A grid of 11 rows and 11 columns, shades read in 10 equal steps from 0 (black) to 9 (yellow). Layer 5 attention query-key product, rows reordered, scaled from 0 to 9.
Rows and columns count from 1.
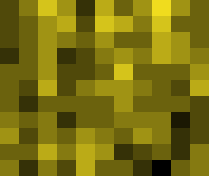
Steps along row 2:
up up up down up down down up down same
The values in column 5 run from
2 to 7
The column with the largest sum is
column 3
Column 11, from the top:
4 4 4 5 6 7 3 3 3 5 5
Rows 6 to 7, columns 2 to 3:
3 7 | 2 4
